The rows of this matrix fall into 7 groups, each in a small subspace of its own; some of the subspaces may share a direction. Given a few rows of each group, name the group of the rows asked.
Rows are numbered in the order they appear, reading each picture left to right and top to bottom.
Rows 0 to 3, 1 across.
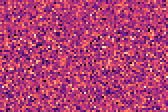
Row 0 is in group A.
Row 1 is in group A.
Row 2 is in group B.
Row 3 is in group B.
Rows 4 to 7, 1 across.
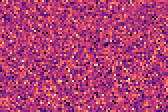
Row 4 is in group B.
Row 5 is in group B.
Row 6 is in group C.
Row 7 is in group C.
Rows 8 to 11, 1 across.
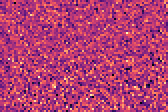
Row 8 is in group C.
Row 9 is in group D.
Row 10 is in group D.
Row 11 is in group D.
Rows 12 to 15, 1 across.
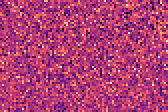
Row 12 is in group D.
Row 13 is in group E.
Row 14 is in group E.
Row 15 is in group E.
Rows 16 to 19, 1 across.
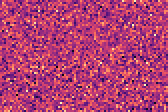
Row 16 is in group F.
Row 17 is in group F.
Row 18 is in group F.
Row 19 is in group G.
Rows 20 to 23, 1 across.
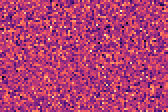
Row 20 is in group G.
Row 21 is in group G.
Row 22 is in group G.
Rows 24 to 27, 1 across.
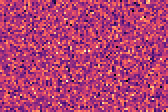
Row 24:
D
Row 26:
C
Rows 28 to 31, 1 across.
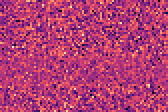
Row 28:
E
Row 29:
E
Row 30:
D
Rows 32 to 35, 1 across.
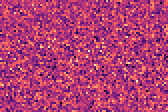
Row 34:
C
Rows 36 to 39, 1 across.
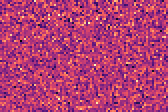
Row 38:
C
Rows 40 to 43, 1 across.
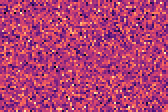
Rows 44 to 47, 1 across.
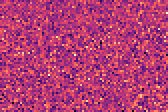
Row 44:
E
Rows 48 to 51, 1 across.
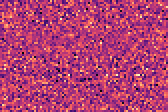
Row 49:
E
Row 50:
C
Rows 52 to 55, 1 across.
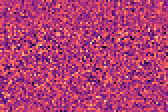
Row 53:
A
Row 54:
B
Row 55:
B
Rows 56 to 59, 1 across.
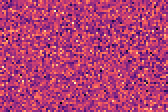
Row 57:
G
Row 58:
E
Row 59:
G
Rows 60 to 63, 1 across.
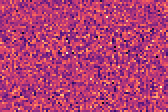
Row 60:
B
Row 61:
C
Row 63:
D
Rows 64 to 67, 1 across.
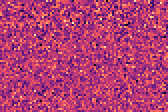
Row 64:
C
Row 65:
A
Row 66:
C
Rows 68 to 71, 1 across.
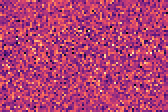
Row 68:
E
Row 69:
G
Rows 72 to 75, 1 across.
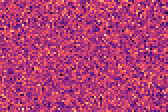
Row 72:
E
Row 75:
E
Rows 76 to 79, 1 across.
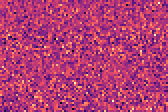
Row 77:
F
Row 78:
E
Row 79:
G
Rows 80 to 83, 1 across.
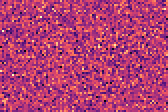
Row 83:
B
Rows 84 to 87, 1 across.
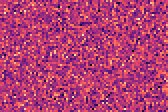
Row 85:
E
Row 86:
B
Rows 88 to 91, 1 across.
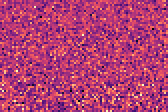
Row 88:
A
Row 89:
E
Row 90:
G
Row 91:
E
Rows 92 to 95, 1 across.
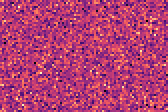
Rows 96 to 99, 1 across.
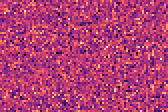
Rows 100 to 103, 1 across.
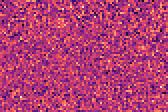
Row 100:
E
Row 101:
D
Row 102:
B
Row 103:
A
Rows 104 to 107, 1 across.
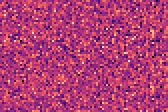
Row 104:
F
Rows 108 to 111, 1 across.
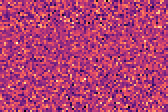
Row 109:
G
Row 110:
C
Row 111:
C
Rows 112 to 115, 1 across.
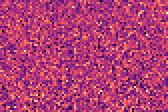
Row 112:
E
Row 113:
F
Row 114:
C
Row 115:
F
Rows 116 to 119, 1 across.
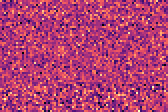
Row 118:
A
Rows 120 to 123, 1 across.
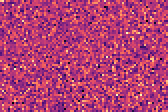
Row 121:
D
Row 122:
C
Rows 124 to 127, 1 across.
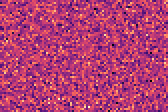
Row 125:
G
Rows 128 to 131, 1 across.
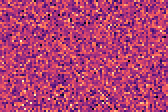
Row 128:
C
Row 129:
A
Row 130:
E
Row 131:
D
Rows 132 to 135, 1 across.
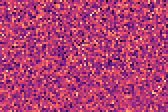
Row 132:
A
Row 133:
E
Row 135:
D
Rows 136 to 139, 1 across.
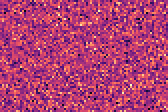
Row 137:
D
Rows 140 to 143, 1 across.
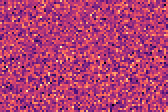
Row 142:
G
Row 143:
F
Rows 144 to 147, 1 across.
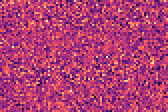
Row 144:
G
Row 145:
E
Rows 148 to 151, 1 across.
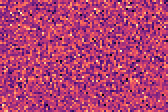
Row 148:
C
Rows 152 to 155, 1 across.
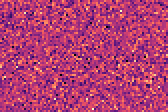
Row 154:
G
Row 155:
D
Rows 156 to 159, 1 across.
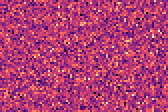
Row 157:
D
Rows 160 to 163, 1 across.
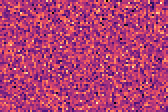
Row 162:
D
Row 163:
C
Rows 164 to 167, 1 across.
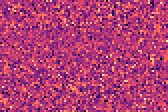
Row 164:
C
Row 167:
B
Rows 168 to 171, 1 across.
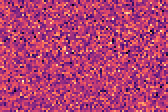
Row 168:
D
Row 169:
C
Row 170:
E
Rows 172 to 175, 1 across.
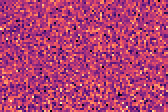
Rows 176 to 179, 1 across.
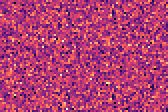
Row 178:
G
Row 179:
C
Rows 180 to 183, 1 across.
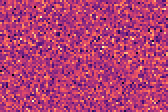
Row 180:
A
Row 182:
E
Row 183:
B
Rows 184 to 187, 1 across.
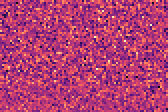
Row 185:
C
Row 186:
B
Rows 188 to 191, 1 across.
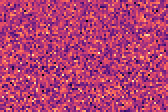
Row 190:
F
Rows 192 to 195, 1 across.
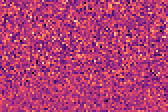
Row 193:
A
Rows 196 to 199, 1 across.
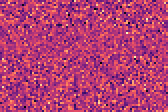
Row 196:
C
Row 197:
D
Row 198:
F
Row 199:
F
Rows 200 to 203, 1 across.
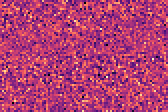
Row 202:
F
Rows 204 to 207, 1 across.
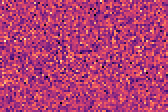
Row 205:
C
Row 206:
G
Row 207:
G
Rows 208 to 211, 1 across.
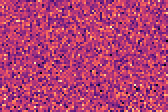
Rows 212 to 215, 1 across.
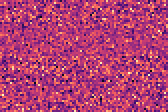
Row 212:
A
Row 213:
D
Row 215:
E
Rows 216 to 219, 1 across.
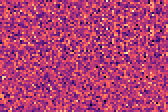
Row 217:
C
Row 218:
G
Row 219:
B
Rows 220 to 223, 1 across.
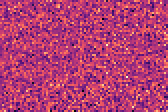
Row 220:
A
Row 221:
B
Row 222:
B
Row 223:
E
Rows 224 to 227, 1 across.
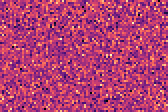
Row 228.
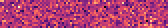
